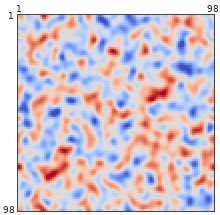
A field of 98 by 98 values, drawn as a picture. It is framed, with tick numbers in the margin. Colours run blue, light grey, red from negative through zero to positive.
Seam: none. Grain: blotchy. Lone odd cells: none. Stripes: none.
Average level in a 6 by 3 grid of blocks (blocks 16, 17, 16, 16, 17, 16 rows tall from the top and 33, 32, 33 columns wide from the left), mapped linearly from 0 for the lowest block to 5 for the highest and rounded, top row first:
304 | 120 | 243 | 134 | 525 | 342
